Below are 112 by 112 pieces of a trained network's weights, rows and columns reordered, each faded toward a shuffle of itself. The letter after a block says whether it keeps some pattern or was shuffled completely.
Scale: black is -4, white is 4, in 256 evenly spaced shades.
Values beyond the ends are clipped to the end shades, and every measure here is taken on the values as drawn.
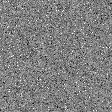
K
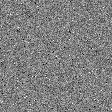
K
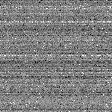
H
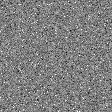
K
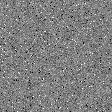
K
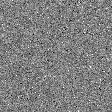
K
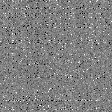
H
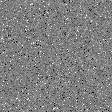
K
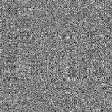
H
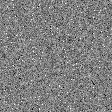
K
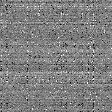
H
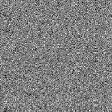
H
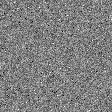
K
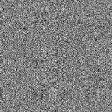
H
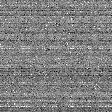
H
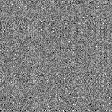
H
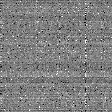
H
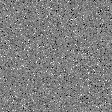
K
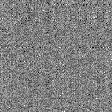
H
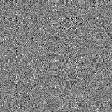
H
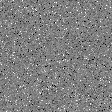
K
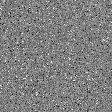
K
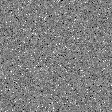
K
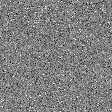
K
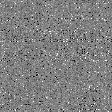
H
